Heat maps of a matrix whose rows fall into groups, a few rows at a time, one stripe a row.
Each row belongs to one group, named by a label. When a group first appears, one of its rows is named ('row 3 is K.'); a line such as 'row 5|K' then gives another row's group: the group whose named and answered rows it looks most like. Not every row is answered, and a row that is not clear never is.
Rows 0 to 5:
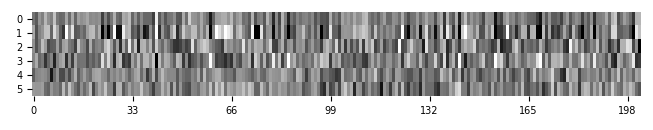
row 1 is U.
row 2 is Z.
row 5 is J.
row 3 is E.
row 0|U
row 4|J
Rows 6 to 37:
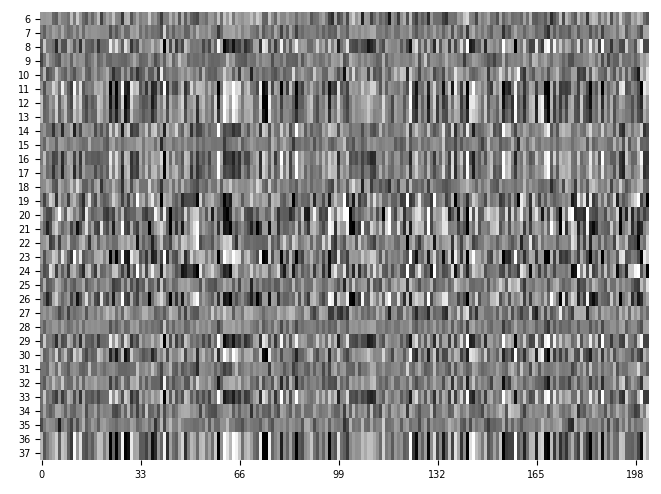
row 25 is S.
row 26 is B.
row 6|J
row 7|U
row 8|E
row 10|S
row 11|U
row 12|U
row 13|U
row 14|E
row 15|Z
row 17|E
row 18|J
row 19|Z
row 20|B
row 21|B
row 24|Z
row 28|U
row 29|E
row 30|U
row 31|Z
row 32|U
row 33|E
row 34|S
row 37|U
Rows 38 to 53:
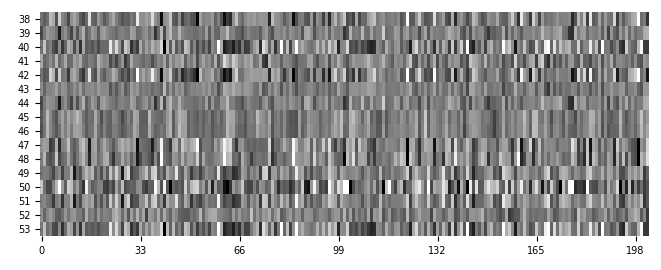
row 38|Z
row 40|E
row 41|U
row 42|Z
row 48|S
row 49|E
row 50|B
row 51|E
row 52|Z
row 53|E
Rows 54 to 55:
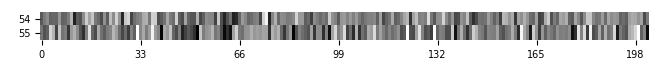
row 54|E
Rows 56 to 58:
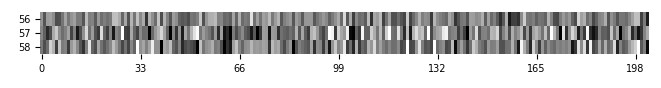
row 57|B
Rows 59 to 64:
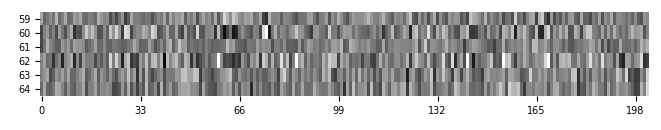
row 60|E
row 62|E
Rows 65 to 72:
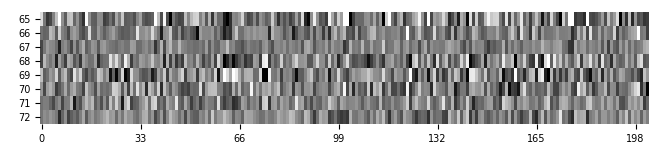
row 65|B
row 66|Z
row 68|E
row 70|Z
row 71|E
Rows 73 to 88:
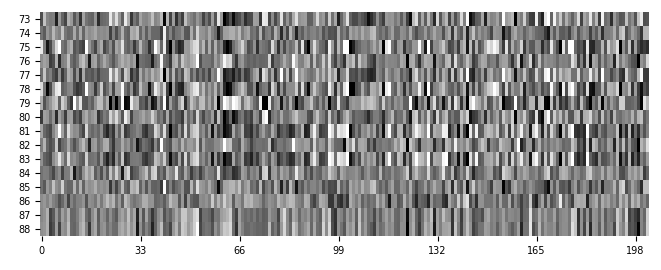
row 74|U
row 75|B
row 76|S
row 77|E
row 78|B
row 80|E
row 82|S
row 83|B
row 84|E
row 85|U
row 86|J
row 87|S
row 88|S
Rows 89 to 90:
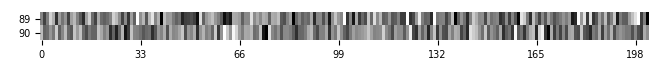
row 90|U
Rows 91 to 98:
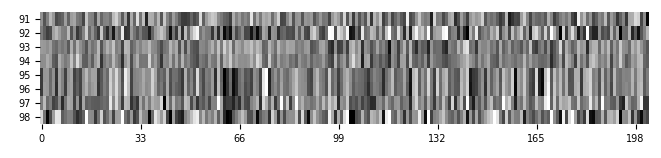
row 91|Z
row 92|B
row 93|J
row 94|J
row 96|E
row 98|B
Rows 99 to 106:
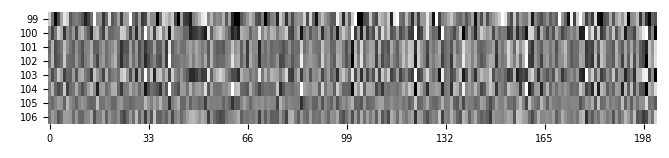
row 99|B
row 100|Z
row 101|S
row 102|S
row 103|Z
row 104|S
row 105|Z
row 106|S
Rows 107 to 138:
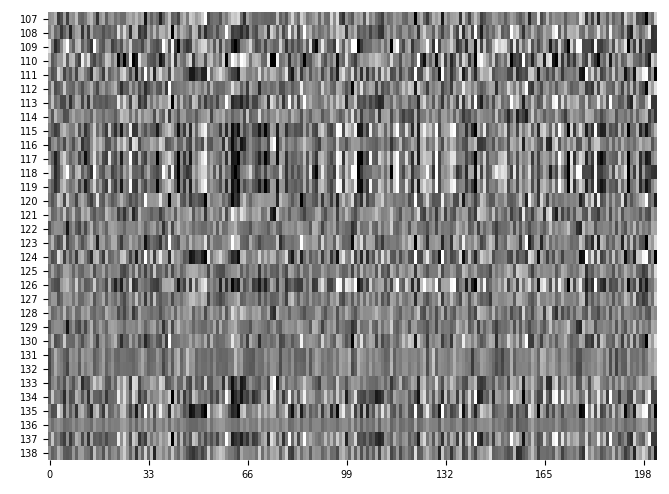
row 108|E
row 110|U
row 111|Z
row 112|S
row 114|Z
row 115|B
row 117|B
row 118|B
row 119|B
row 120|Z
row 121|U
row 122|J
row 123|S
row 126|B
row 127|S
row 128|U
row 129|J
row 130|S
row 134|E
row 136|Z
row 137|E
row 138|Z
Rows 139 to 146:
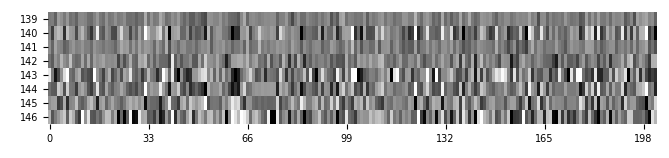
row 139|Z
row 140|Z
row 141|Z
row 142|U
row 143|B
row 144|Z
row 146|U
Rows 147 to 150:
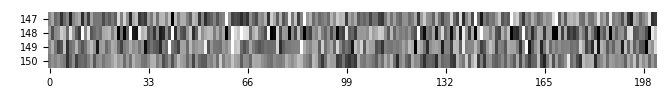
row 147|E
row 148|U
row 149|S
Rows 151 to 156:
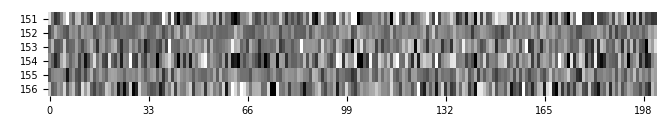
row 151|B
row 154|B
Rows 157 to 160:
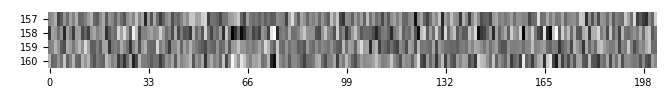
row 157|S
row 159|J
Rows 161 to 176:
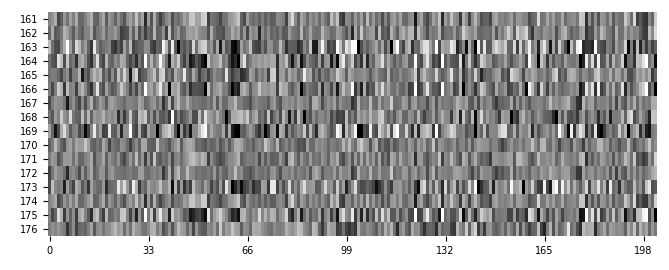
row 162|S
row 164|Z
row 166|Z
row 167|J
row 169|B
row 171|S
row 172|J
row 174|S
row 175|Z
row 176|J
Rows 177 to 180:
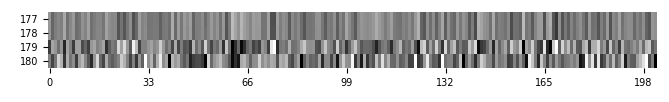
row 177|U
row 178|U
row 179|E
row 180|Z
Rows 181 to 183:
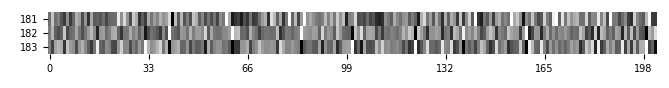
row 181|E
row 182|S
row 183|Z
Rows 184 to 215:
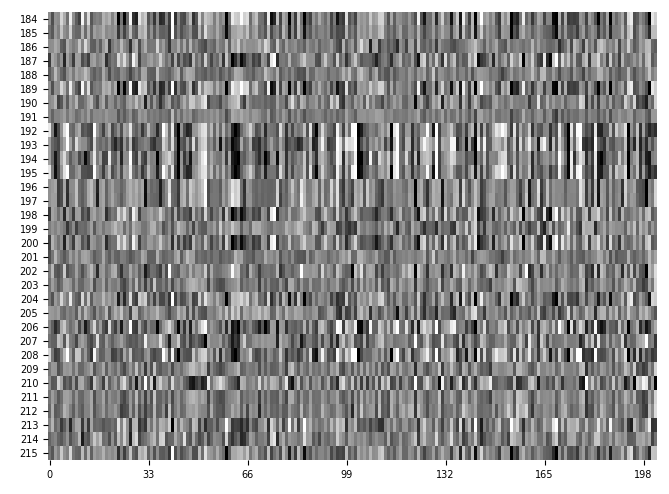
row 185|U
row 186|J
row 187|E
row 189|U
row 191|U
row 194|B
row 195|B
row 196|S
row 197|S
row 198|E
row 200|E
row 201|J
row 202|S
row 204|U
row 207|Z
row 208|B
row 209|S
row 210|Z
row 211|S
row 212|S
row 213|E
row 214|E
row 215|U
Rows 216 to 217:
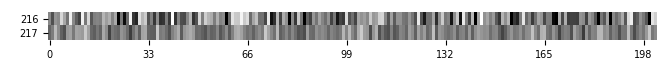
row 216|U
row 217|J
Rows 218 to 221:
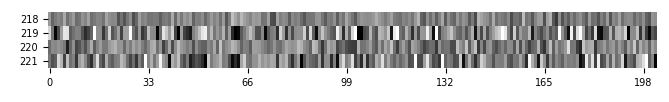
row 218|U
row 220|J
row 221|Z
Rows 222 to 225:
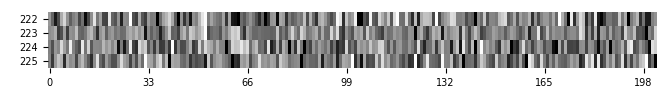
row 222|B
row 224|U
